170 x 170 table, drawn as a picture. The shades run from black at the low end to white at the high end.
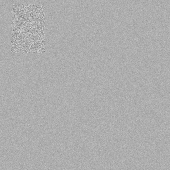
Odd patch: rougher, in the top left. Odd rows or columns: none. Roughest part: top left. Average level on the scale: 70%. Slope: none. Stripes: none.
